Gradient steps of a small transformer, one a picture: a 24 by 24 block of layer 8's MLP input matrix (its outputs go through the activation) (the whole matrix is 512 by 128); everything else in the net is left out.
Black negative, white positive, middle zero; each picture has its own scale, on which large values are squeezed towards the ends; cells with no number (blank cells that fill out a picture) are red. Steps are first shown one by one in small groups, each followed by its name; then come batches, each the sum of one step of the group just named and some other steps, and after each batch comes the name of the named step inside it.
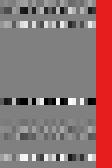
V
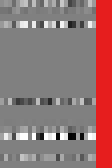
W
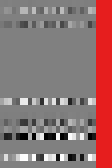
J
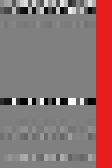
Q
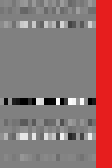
W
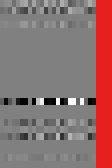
Q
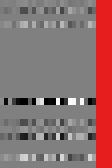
V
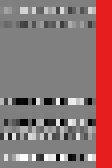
J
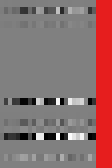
J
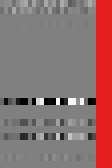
Q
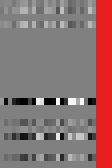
W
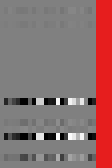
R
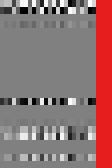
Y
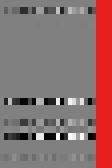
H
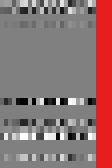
Y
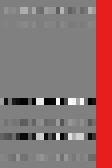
R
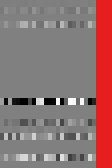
H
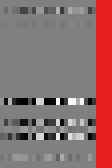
H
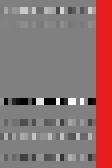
R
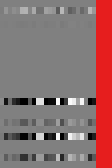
R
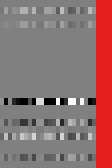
H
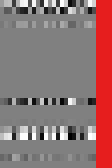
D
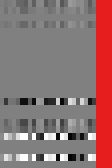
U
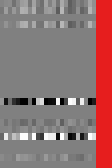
D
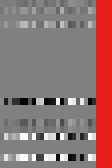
U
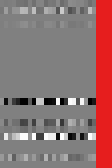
U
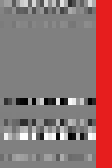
D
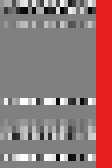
D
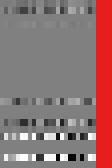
U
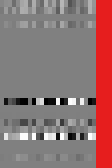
D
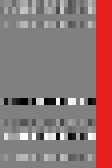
D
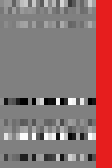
D
